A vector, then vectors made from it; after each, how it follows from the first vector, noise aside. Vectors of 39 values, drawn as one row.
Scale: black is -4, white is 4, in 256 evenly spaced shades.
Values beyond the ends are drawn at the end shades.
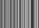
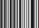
scaled up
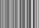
sign-scrambled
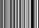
scaled up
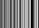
scaled up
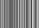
sign-scrambled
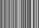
sign-scrambled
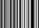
scaled up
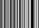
scaled up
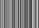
sign-scrambled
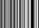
scaled up
